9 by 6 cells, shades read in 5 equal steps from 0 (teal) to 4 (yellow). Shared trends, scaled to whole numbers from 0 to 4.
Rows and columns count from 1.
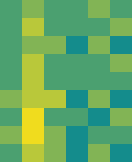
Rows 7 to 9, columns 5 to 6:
0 2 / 1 1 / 2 0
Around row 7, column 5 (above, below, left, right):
2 1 1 2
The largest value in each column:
2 4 3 1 2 2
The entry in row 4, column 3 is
1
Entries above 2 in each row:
0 1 0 1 1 2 1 1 1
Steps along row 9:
up down down up down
